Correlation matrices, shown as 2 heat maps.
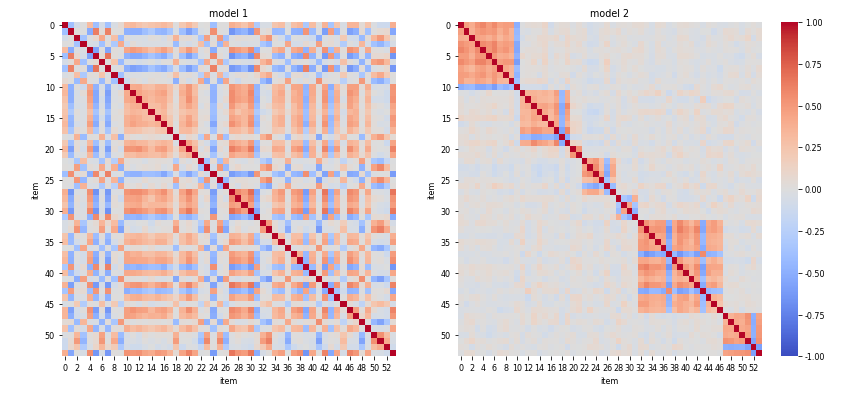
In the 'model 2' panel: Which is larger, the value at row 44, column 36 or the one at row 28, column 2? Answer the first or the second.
the first
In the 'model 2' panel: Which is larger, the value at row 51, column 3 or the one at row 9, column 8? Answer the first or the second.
the second
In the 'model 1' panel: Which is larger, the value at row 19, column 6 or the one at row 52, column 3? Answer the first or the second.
the first
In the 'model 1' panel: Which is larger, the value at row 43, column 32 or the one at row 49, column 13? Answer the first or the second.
the second
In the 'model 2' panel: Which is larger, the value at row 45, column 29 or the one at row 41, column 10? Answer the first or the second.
the first
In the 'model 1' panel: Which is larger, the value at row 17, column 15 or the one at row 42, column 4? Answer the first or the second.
the second
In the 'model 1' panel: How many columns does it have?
54
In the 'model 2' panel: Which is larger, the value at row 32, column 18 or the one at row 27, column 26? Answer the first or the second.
the first
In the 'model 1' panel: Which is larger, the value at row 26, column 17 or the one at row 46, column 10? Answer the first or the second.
the second
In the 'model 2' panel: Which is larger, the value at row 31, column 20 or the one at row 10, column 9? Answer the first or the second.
the first
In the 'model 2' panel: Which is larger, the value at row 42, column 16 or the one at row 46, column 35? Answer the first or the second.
the second
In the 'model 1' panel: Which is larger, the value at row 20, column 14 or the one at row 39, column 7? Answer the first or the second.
the second
